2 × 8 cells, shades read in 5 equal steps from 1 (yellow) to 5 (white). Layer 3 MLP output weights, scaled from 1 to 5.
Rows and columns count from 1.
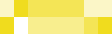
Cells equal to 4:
3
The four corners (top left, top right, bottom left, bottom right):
4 4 1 1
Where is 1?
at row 1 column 2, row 2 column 1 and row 2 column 8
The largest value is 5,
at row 2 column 2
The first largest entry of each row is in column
1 2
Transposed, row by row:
4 1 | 1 5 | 2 3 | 2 3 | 2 3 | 2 3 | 4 2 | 4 1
